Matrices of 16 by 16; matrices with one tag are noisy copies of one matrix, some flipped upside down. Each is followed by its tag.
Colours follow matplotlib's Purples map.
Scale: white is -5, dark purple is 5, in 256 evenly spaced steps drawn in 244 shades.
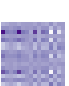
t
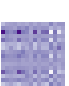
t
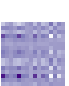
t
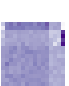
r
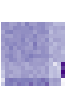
r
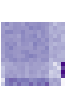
r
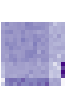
r
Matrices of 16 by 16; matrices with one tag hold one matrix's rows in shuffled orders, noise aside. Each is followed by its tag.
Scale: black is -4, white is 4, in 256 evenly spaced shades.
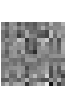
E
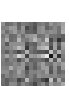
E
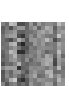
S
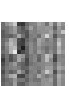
S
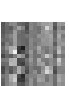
S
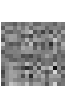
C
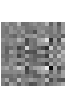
E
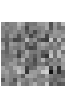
E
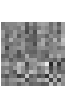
E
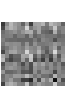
C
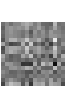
C
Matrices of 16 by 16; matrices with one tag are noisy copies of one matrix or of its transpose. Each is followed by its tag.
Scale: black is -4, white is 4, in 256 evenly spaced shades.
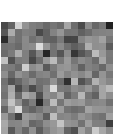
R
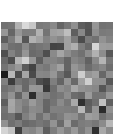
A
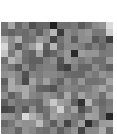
A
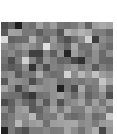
R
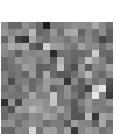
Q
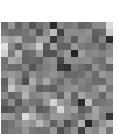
A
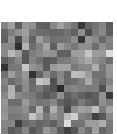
Q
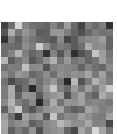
R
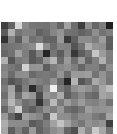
R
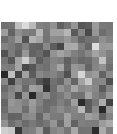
A
